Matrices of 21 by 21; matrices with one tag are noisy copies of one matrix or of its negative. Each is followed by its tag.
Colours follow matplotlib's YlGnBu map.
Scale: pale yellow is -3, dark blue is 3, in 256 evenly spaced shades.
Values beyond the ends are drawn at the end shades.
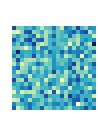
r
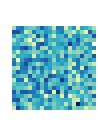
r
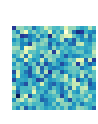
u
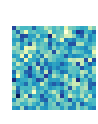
u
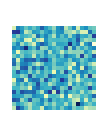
r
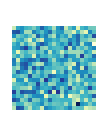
r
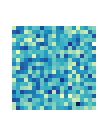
r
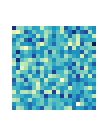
r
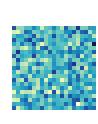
r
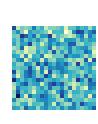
u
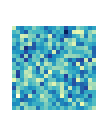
u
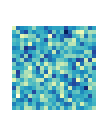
u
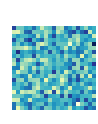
r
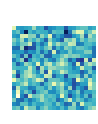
u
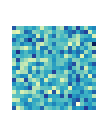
r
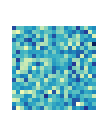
r
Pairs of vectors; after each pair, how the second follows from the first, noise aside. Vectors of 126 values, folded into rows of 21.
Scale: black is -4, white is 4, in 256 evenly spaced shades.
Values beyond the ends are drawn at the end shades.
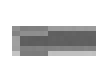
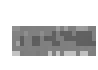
partly zeroed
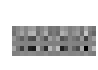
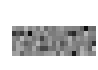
shuffled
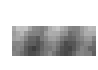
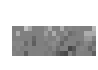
partly zeroed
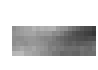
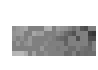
partly zeroed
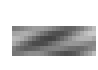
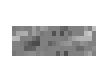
partly zeroed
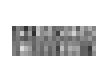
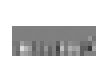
partly zeroed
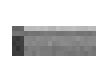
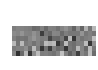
shuffled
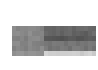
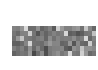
shuffled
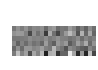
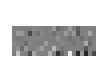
partly zeroed
